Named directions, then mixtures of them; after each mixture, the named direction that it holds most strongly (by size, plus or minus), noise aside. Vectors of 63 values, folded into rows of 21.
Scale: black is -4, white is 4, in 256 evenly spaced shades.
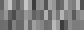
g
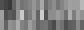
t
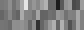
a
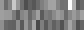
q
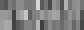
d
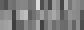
d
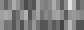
q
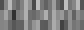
g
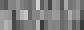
d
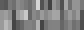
d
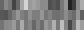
q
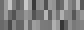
g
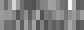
q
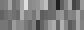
a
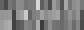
d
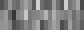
d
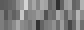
a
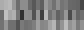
t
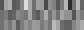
g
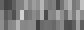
t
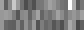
q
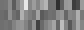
a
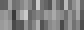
d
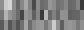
t
